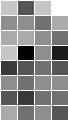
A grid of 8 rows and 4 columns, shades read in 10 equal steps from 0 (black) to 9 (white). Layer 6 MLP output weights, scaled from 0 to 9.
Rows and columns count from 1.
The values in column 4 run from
1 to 9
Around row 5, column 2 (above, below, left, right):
0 4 2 4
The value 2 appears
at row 5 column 1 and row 7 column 2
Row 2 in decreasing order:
6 5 5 4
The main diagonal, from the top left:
7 5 5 1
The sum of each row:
26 20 21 13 12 19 13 18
